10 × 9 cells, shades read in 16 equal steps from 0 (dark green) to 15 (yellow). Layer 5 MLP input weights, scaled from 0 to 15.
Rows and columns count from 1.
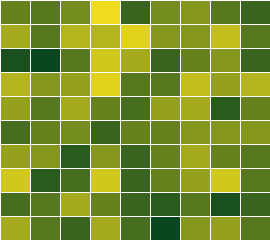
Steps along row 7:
down down up down up up down down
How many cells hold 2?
4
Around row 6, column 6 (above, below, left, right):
9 6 6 8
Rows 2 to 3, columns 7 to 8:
8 12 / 6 8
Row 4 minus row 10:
1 3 6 4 1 5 4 0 6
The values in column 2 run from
0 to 8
